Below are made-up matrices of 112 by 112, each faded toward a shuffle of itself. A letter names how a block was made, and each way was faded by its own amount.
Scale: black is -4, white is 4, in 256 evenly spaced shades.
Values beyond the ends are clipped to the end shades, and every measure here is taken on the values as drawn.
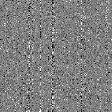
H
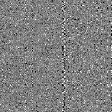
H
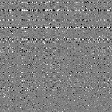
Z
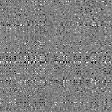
Z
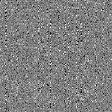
H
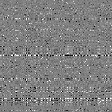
Z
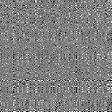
Z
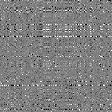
Z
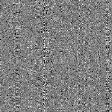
H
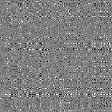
Z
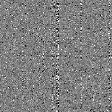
H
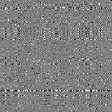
Z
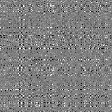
Z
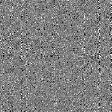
H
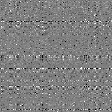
Z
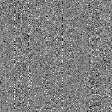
H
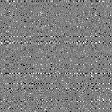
Z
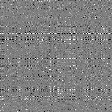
Z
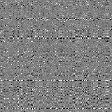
Z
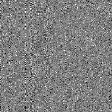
H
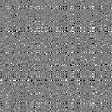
Z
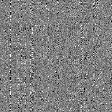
H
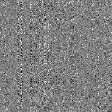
H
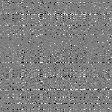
Z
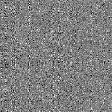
H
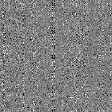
H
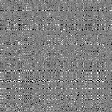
Z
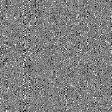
H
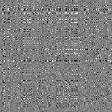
Z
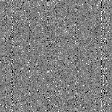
H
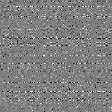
Z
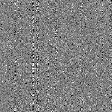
H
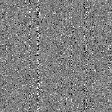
H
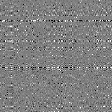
Z
